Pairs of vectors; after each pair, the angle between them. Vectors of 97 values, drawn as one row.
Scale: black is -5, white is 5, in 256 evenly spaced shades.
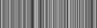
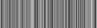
nearly opposite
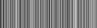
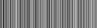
nearly parallel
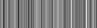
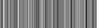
nearly opposite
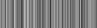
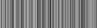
nearly parallel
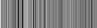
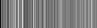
nearly opposite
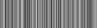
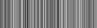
partly aligned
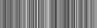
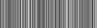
orthogonal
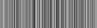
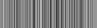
nearly parallel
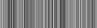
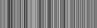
partly aligned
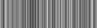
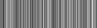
partly aligned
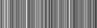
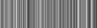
partly aligned
